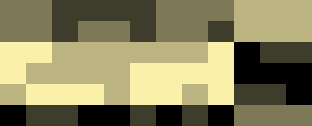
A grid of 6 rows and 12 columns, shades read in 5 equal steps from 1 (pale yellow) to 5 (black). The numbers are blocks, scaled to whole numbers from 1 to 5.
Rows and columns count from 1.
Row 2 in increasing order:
2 2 2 3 3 3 3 3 3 4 4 4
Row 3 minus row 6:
-4 -3 -2 -3 -3 -2 -3 -2 -4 2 1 1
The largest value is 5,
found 10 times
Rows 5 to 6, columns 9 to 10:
1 4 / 5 3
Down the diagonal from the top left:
3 3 2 2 2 4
